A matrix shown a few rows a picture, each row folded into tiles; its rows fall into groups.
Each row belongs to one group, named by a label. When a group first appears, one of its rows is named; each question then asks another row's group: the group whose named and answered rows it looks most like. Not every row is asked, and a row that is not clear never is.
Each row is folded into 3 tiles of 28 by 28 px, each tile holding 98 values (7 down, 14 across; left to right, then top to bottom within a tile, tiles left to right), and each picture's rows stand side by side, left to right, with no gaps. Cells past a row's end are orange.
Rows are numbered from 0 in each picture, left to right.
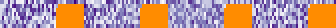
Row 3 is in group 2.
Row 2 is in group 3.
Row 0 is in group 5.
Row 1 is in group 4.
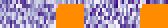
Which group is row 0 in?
3
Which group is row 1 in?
5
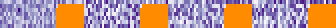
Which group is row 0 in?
4
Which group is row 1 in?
2
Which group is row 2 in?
5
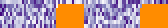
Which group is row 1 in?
5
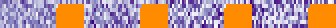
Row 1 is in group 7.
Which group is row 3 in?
4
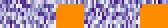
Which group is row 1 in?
5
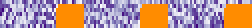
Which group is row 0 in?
4
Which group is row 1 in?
3
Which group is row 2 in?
7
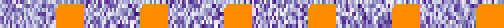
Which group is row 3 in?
2
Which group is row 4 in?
7
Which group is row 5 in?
7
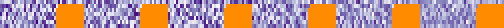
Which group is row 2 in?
5
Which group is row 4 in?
2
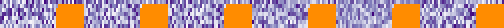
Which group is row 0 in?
5
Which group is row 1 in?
2
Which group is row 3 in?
3
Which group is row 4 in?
2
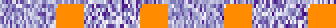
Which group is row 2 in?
2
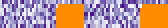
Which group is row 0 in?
2
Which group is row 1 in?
5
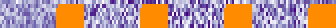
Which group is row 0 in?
7
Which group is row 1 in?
5
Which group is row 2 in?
4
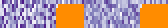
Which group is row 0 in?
2
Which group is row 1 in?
3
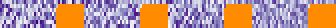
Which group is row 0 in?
4
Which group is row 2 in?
7
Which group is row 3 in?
2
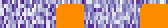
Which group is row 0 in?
2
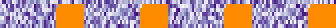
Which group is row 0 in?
7
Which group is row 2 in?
4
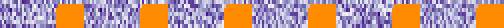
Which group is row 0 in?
4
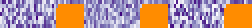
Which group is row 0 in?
7
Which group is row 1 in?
2
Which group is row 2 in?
5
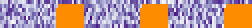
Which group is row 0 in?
5
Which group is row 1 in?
4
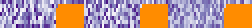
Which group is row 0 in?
7
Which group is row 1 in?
2
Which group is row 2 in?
4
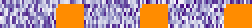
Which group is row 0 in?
7
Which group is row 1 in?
4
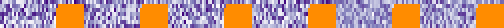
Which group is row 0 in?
5
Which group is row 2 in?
5
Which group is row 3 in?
5
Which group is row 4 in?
3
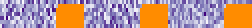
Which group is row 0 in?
5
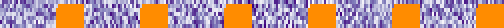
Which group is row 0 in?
3
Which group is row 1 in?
7
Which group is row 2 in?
7
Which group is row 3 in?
4
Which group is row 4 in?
7
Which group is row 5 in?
5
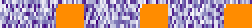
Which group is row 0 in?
7
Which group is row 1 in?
4
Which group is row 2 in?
2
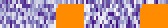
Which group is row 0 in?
3
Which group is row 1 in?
7
